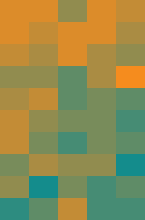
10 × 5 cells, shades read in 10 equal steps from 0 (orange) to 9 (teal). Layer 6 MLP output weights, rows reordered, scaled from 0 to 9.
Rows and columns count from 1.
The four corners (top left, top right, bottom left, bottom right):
1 2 8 7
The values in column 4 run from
1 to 7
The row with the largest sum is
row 9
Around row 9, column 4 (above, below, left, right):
4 7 5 6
